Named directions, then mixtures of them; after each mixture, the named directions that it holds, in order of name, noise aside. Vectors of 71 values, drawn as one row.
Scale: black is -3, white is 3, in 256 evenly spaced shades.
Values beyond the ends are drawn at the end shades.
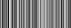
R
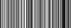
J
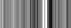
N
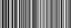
J, R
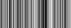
N, R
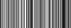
J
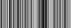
N, R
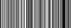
J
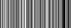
J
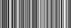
J, R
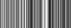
J, N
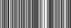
N, R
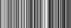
J, N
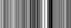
N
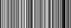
J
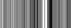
N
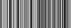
J, R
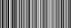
N, R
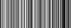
J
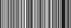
J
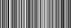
J, R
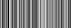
R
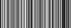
J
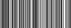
J, R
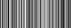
J, R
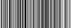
J, R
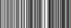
J, N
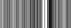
N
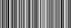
R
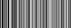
N, R
